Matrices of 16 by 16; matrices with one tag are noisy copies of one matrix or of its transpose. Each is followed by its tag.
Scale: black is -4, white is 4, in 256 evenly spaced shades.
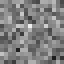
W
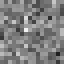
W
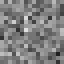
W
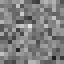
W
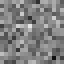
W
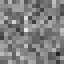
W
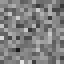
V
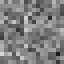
W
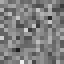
V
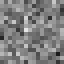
W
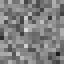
W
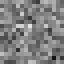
W
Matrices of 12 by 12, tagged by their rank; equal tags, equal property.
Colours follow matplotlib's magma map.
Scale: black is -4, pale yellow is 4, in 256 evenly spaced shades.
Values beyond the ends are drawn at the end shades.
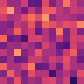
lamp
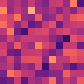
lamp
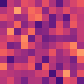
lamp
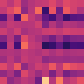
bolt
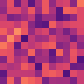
lamp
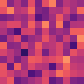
lamp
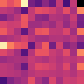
bolt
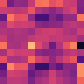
bolt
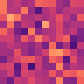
lamp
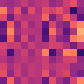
bolt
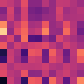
bolt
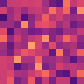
lamp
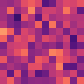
lamp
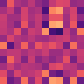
bolt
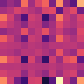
bolt
